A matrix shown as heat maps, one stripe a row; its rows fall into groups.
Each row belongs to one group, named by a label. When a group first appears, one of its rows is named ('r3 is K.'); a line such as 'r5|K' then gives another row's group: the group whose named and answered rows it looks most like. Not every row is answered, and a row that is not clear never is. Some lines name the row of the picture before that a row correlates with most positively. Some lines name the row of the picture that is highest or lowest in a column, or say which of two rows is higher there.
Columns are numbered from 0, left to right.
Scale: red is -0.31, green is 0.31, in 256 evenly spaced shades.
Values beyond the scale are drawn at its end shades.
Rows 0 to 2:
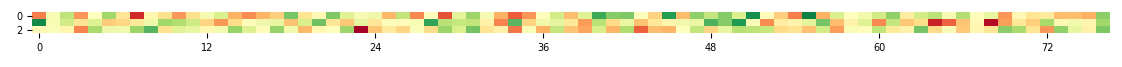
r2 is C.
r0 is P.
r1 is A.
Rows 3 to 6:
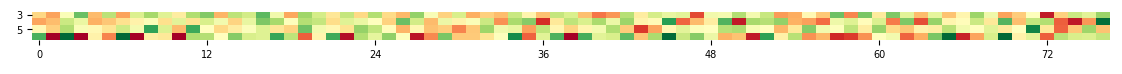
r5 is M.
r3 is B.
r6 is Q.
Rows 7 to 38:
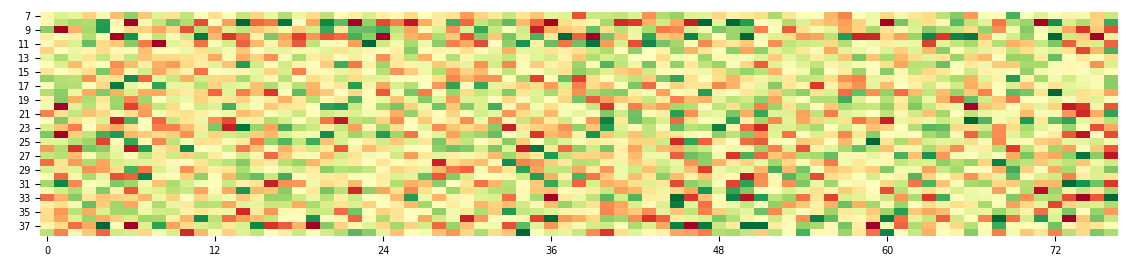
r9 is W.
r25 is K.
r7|Q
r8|A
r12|P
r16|Q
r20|W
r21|P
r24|W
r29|Q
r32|A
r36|M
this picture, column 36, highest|36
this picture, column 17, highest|8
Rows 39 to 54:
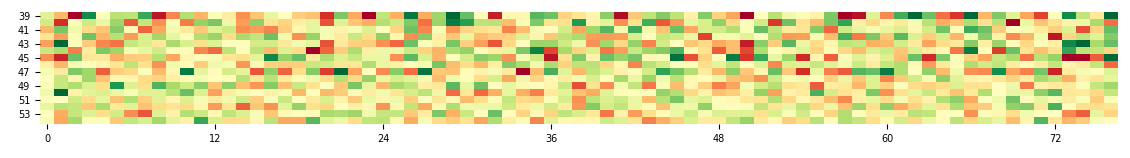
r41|P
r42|B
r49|C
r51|Q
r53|W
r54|M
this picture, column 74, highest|43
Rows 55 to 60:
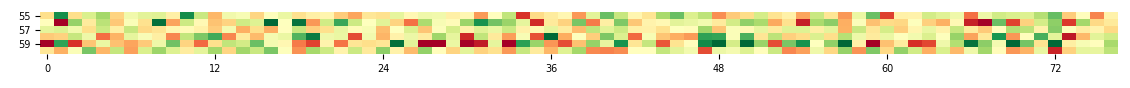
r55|Q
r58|M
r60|B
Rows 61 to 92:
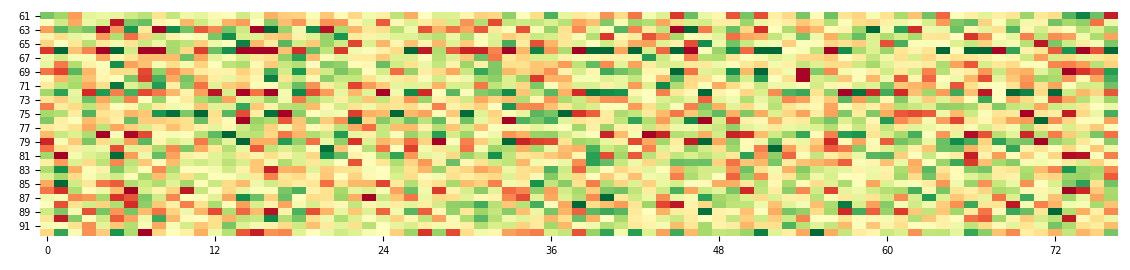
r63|K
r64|W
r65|A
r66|P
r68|W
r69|P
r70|P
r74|A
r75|C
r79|A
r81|W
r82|Q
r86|P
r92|P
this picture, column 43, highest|67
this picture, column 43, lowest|78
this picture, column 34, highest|76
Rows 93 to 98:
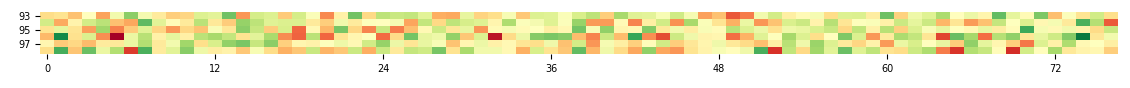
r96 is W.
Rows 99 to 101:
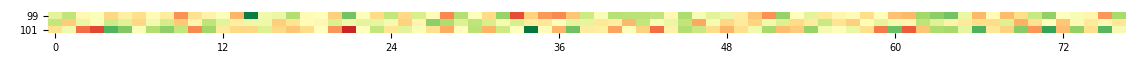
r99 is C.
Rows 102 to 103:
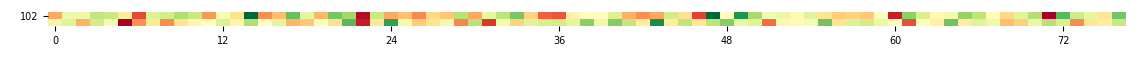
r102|A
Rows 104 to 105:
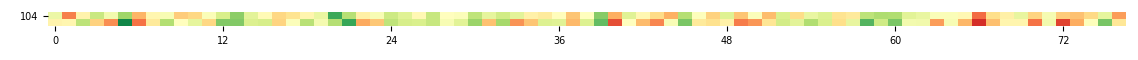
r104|W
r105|W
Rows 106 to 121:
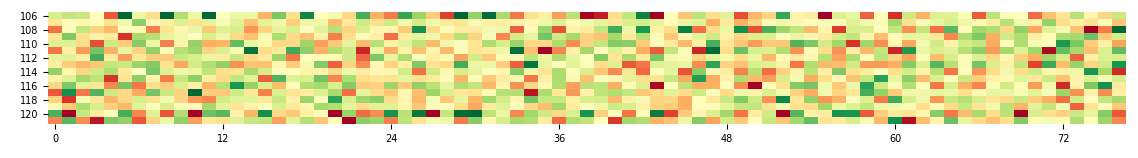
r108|P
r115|K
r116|W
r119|M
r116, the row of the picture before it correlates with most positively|105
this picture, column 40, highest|108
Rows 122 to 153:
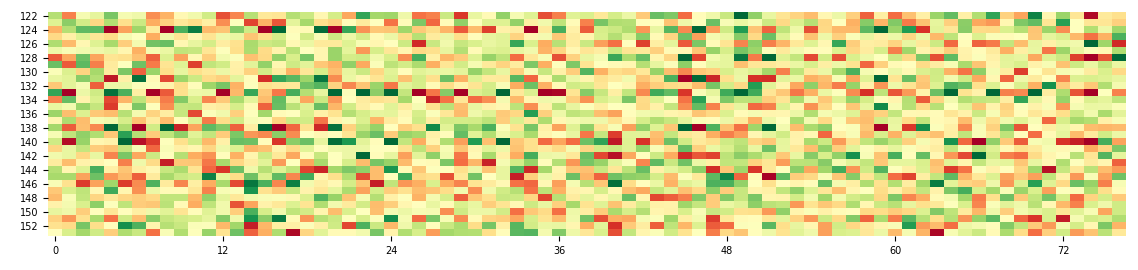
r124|K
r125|P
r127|A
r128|P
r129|Q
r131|K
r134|K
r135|K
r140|W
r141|P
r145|C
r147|A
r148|M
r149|B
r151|B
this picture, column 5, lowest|146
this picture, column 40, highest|146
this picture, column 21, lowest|152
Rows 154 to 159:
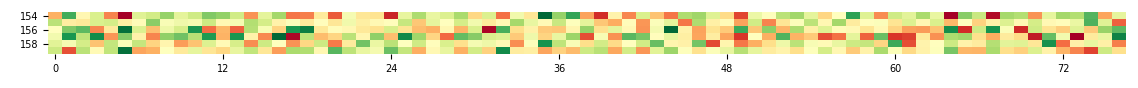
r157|C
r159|W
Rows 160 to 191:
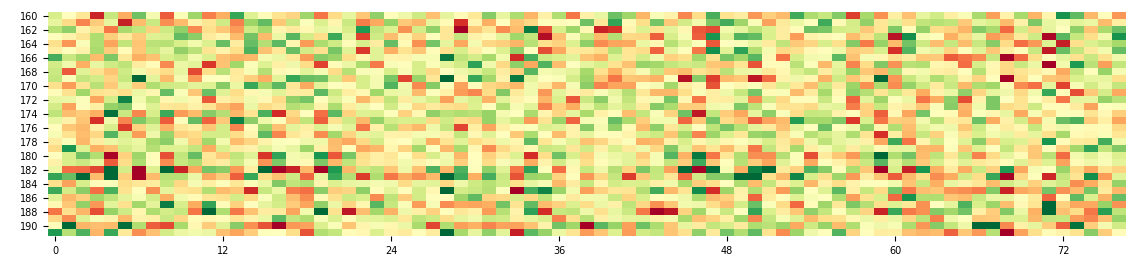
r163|A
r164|B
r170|B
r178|M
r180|K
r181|K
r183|A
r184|P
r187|M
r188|M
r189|P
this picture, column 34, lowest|180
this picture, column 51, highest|182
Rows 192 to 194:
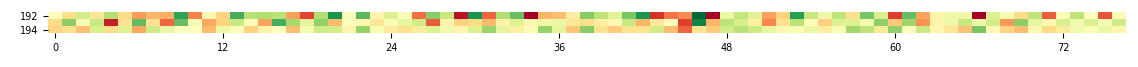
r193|K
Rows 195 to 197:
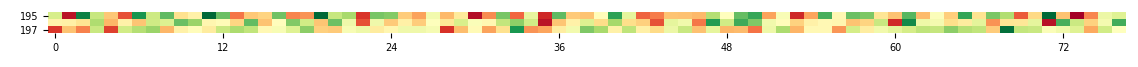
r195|M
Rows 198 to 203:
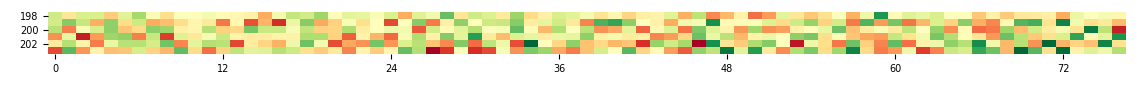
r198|K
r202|M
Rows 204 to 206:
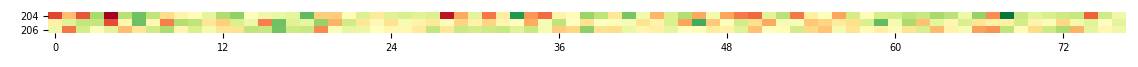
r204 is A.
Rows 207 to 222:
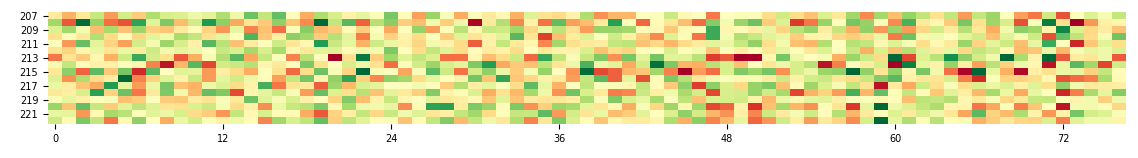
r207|B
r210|A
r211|M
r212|B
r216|W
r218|B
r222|K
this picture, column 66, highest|215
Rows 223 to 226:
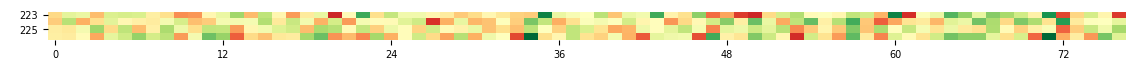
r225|B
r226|M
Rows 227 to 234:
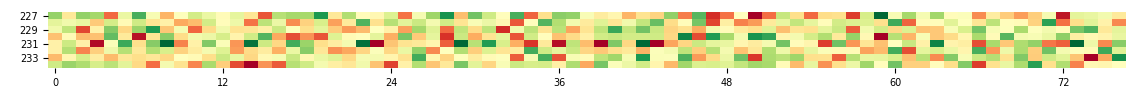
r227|K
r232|M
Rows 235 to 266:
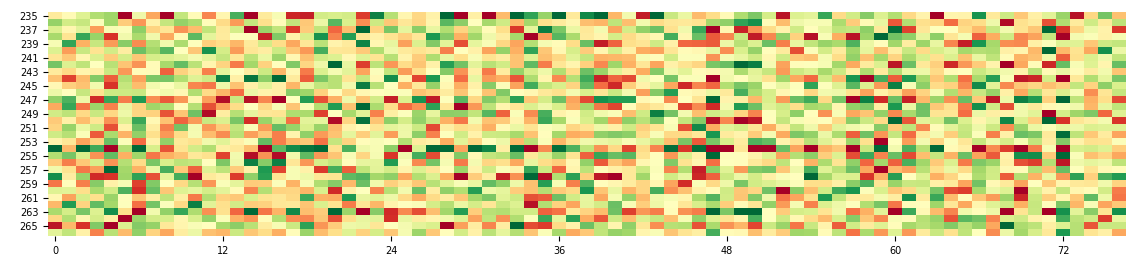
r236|A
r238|K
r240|M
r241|B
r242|A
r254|K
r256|B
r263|A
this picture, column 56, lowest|265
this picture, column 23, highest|235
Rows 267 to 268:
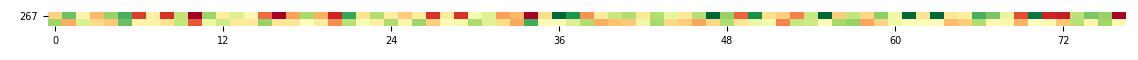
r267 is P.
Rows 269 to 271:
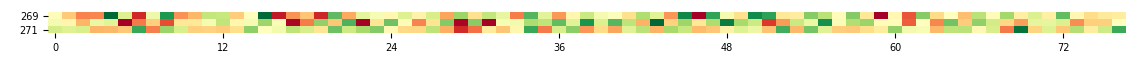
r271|Q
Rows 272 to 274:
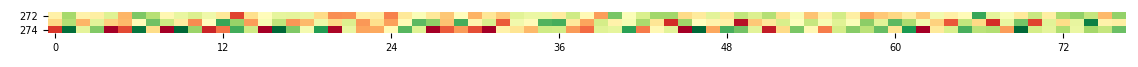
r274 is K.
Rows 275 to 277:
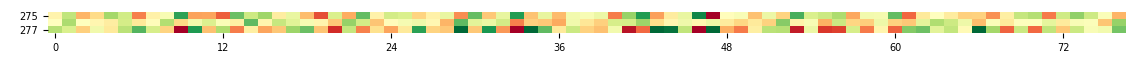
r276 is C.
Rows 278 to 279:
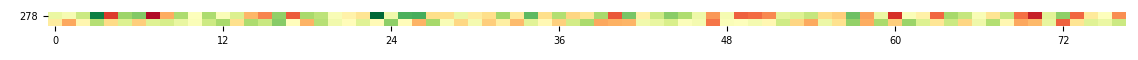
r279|B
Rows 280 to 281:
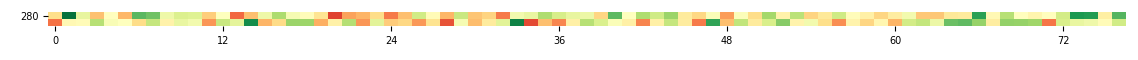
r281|A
